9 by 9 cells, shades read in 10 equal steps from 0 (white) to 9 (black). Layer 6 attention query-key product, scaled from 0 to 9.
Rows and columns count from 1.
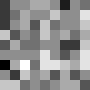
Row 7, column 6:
1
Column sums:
48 38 30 40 25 34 40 40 25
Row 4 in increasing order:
2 2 3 3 4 4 5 5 6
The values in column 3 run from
0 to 5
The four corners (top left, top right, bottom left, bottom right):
7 5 2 6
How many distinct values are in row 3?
6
